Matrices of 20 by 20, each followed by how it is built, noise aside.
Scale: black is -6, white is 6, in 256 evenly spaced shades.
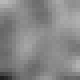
smooth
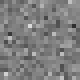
noise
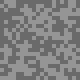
noise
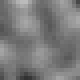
smooth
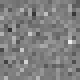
noise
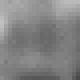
smooth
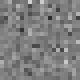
noise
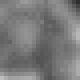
smooth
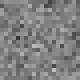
noise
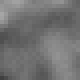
smooth
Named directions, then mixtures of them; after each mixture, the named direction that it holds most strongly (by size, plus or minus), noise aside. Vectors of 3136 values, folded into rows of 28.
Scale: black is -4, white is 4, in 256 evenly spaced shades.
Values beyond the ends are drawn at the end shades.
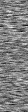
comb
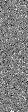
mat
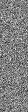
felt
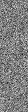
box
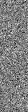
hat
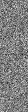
box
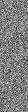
box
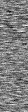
comb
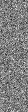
box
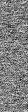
hat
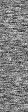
comb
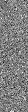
mat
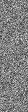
box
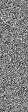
felt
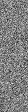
box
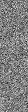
box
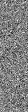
hat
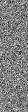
hat
